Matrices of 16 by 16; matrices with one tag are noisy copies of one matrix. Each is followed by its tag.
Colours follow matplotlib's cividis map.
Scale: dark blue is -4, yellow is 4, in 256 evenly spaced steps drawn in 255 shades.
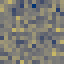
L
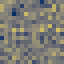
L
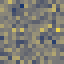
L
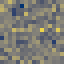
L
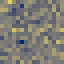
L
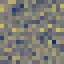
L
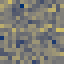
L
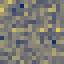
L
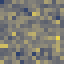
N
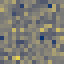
L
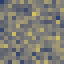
N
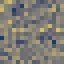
L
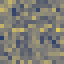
L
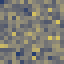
N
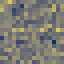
L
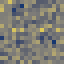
L
